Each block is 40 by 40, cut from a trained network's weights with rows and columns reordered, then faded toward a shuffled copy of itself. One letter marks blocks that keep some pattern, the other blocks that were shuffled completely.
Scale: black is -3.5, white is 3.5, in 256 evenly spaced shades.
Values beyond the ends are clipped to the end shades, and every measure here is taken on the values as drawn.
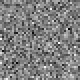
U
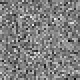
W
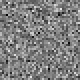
U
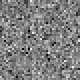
U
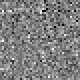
W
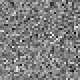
W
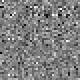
W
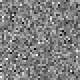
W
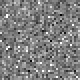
U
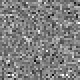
W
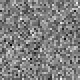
U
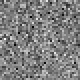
U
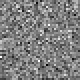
U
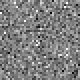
U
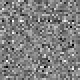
W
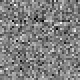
W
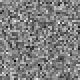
U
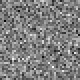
U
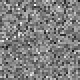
U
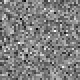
U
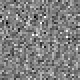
W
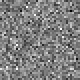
W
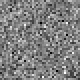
U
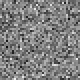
W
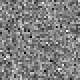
U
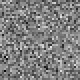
W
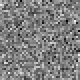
U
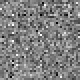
W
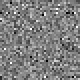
W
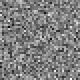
U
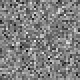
U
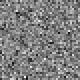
U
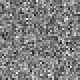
U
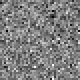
W
